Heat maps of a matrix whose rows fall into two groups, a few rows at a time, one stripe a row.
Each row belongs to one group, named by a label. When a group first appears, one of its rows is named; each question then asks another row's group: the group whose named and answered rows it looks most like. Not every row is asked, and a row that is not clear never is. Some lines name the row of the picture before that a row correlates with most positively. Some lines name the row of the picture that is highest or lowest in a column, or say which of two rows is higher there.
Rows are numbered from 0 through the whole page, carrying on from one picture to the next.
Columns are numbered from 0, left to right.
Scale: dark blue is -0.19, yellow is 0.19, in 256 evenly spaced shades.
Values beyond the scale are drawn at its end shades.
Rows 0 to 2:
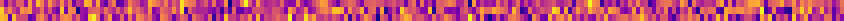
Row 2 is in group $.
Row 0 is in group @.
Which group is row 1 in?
@
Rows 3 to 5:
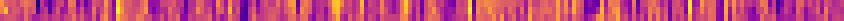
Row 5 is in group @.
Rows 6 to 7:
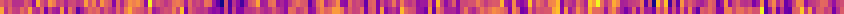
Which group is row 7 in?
@
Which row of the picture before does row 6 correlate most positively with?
5
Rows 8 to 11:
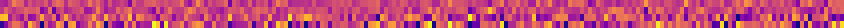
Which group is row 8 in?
$
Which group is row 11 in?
$
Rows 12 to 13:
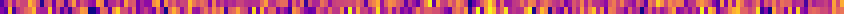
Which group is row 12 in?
$
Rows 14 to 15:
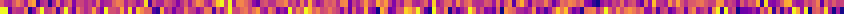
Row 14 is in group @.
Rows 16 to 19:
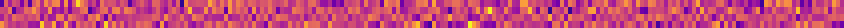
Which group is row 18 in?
$
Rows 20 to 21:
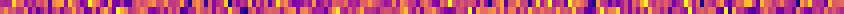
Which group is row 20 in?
$
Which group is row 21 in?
@
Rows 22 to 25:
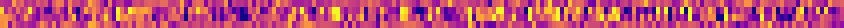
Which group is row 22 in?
$
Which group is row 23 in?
@
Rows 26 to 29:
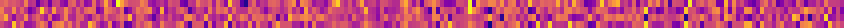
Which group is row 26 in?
@
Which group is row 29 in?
$
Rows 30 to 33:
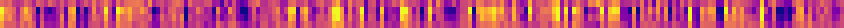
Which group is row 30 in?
@
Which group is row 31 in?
@
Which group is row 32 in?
@
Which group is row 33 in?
@
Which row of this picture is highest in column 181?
31
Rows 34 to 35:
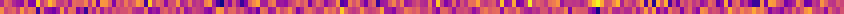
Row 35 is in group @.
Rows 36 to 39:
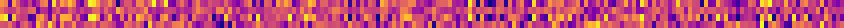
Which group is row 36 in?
$
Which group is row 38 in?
$
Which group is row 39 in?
@
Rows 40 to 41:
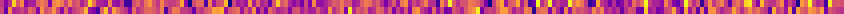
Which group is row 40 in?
$
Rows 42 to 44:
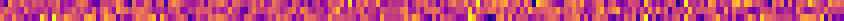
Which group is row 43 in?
@
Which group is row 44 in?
$
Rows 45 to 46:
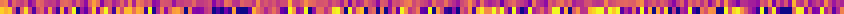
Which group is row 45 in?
$
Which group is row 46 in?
@
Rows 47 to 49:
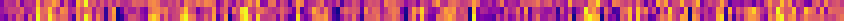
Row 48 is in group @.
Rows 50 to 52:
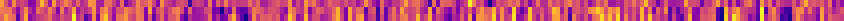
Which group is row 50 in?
$
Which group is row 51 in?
@
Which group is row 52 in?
@
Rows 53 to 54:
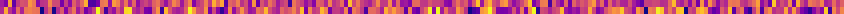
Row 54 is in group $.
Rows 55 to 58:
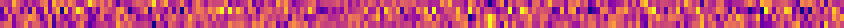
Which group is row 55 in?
$
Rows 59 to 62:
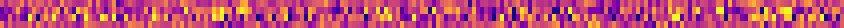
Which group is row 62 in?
@
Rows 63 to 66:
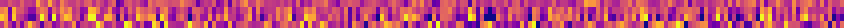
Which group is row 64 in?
$
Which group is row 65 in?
$
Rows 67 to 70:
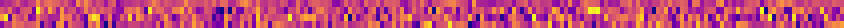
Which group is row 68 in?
@
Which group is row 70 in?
$
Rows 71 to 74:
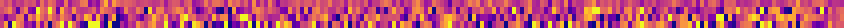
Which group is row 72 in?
@
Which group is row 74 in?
$
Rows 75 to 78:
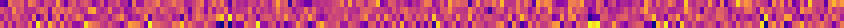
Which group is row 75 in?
$
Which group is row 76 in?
$
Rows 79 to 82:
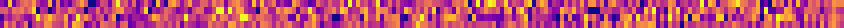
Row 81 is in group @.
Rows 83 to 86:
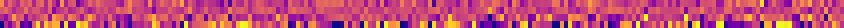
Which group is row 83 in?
@
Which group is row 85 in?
$
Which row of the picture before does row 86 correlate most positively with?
81
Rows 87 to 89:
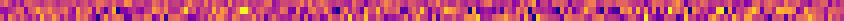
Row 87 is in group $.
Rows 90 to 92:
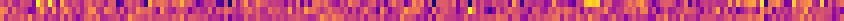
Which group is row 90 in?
@
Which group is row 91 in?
$
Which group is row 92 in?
@
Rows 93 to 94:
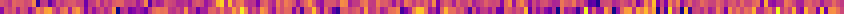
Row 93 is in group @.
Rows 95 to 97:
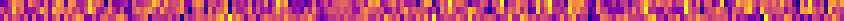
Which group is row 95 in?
$
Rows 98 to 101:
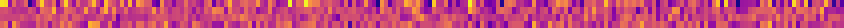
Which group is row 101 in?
$
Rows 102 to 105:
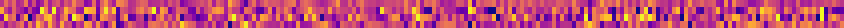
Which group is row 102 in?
@
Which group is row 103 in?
$
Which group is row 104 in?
@
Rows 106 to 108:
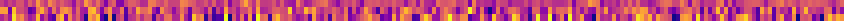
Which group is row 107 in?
$
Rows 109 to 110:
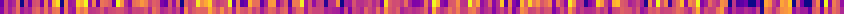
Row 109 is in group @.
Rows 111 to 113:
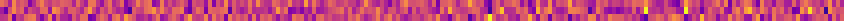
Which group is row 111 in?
$
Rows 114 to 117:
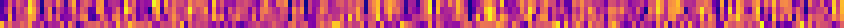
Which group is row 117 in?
@
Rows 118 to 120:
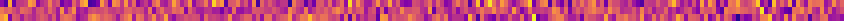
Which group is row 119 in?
@
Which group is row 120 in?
$
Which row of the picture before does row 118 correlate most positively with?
116
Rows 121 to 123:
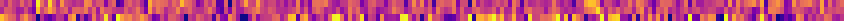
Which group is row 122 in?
@
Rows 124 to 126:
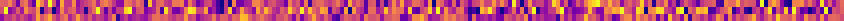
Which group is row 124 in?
@
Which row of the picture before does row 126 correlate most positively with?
121
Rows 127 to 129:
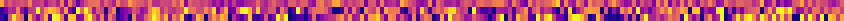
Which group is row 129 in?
$
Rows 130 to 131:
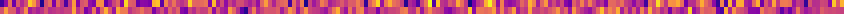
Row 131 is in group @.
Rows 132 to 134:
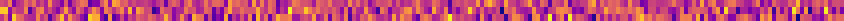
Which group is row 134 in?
$
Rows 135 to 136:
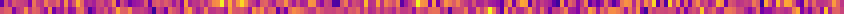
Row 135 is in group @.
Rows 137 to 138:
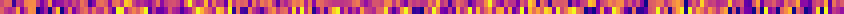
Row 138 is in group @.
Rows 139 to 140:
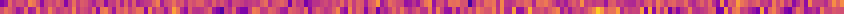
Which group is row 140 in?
@
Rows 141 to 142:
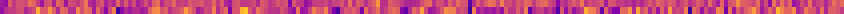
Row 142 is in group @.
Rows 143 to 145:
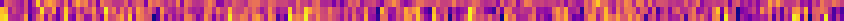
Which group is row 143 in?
@
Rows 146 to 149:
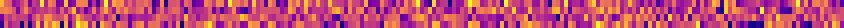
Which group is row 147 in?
@
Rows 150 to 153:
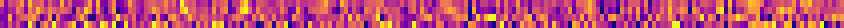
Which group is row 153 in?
$
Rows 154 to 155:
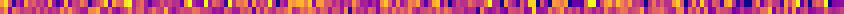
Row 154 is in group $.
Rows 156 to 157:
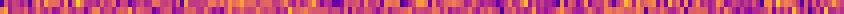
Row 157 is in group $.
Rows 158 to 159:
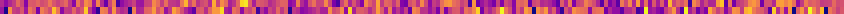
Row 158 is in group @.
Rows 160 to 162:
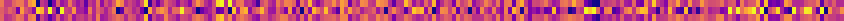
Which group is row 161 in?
@
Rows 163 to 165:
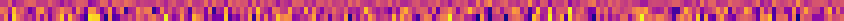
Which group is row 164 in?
$
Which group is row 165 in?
$
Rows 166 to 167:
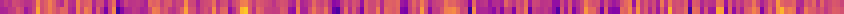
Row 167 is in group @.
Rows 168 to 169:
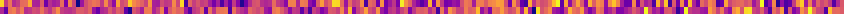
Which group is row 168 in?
@
